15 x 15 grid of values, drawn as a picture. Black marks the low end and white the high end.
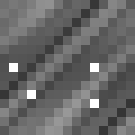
Histogram: skewed, a long tail of high values. Calmest part: top left. Lone odd cells: 4, each higher than its neighbours.
